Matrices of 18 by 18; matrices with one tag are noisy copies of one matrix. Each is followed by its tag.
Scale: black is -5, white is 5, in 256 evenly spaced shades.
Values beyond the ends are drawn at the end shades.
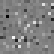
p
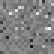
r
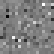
p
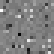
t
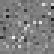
p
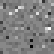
r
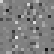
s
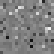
r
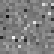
p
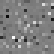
p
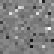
r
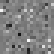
t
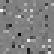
t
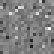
r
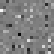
t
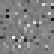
p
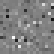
p
